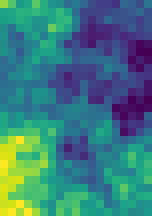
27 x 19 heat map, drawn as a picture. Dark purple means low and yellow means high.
Ninth with the highest average: bottom left. Slope: up to the bottom left. Grain: blotchy. Odd rows or columns: none.
